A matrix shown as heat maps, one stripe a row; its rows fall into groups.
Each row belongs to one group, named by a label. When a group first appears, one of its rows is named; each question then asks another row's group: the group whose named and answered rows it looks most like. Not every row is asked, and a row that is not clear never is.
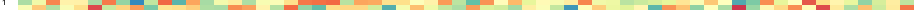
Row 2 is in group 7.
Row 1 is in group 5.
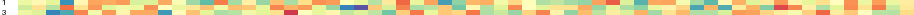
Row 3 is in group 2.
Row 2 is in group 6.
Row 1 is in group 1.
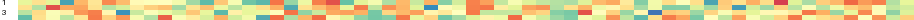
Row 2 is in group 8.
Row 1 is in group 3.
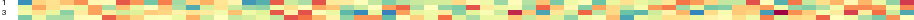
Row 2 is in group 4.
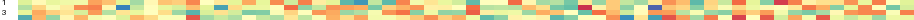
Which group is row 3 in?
4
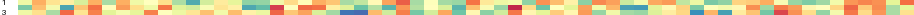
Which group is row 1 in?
4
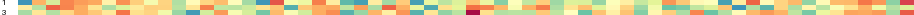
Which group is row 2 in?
8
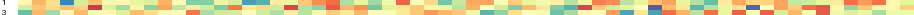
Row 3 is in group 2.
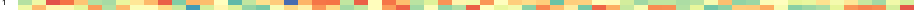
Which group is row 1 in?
8
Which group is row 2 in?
4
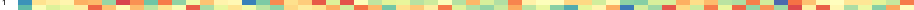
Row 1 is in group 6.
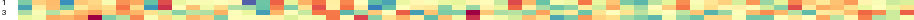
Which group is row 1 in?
6
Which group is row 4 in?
8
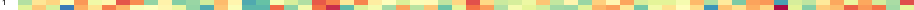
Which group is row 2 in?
3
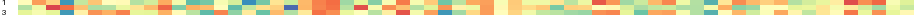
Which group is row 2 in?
8
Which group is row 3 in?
1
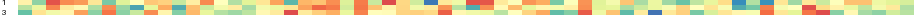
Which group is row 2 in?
5
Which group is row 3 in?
2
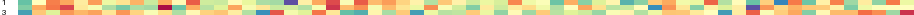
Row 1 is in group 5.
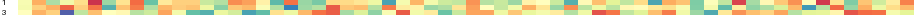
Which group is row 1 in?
7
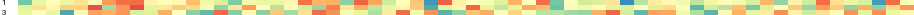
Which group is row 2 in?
7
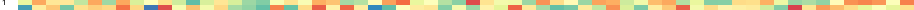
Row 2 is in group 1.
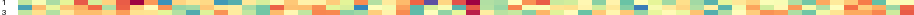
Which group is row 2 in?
6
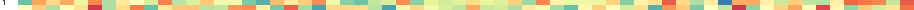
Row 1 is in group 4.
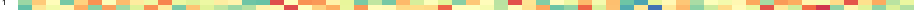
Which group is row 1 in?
6
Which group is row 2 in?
2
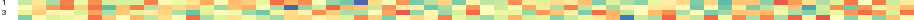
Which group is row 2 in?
7
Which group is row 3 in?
4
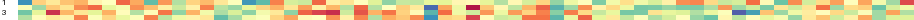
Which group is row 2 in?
8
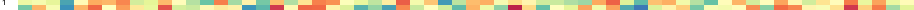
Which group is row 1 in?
1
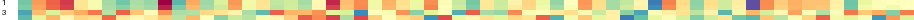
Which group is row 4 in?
5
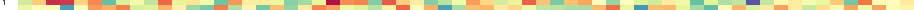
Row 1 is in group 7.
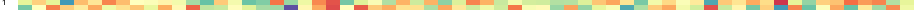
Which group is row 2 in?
5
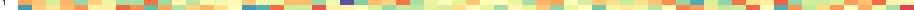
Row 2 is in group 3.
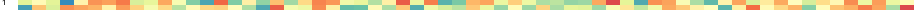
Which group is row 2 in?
3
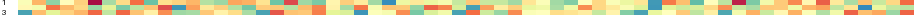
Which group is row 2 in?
8
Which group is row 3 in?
6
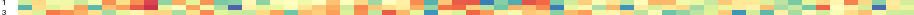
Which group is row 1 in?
2
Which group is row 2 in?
2
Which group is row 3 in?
8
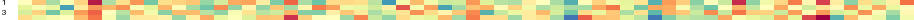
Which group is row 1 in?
7
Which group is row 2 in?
1
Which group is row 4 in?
8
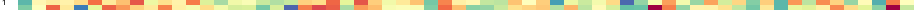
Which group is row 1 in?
5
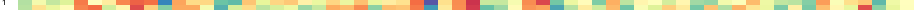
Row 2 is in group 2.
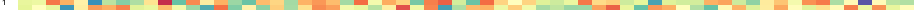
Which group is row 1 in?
8
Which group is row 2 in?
1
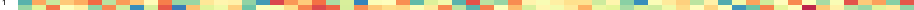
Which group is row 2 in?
5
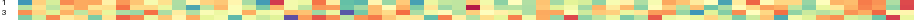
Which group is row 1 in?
3
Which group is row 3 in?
4
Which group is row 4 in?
5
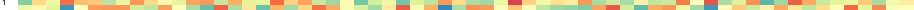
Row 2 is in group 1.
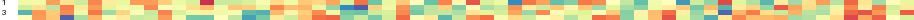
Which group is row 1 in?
8
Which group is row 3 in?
4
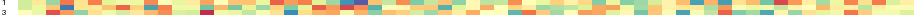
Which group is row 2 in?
1
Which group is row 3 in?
8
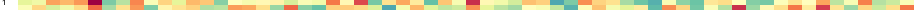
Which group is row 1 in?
8
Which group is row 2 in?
7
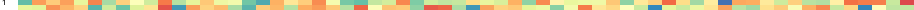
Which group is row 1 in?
4
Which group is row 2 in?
8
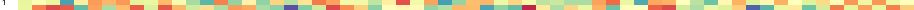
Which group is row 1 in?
1
